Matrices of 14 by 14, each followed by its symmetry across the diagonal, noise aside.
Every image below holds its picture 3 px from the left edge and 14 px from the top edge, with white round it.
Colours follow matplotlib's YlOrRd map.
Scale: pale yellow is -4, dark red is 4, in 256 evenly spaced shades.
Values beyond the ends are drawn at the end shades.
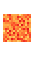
symmetric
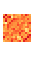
symmetric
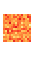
neither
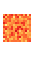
symmetric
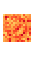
symmetric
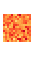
neither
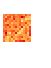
symmetric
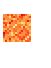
symmetric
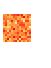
neither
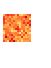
symmetric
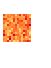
neither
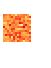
neither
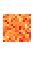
neither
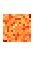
symmetric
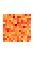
neither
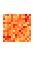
symmetric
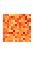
neither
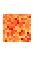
symmetric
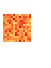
neither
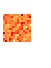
symmetric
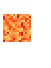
neither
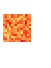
neither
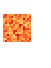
symmetric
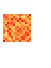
symmetric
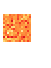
neither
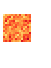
symmetric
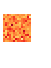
neither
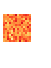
neither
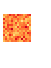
neither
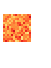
symmetric
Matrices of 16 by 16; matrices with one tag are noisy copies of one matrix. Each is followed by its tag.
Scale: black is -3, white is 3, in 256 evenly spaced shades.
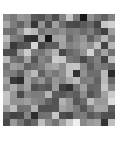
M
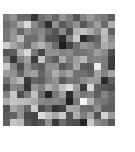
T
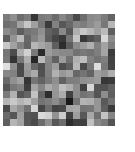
T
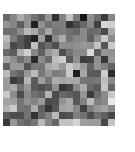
M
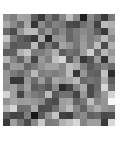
M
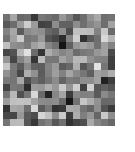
T
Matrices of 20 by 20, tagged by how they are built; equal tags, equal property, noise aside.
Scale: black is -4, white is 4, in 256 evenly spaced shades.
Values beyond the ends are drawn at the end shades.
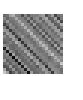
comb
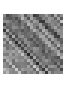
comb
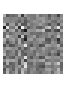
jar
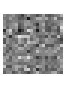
jar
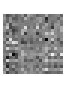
jar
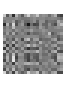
jar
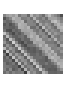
comb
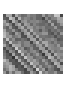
comb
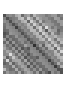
comb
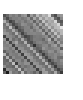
comb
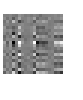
jar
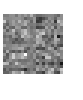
jar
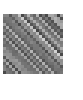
comb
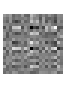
jar
